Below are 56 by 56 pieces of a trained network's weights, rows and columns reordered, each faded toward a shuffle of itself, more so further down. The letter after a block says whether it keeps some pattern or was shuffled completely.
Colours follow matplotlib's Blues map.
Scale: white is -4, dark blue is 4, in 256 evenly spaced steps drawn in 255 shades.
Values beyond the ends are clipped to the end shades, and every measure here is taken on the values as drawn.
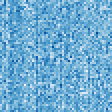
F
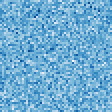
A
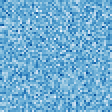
F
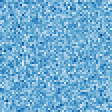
A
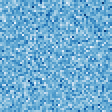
A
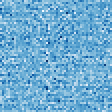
F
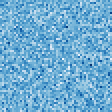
A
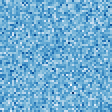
A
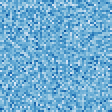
F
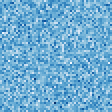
A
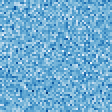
A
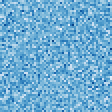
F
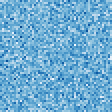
F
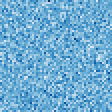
A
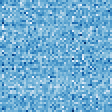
F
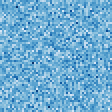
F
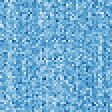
F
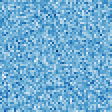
A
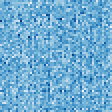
F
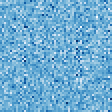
F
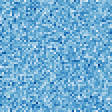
F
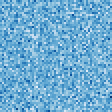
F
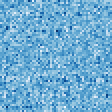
F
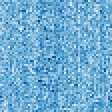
F
